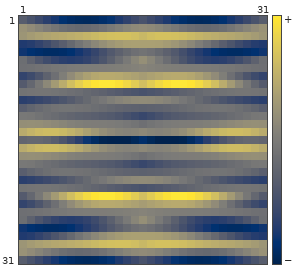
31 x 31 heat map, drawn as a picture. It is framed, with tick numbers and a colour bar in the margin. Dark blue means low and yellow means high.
It mirrors both left to right and top to bottom. There is no overall slope. The grain runs across in streaks.
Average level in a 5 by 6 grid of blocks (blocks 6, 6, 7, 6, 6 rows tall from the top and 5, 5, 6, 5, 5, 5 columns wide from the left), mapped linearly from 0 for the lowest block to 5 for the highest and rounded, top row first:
003300 / 145541 / 531135 / 145541 / 003300
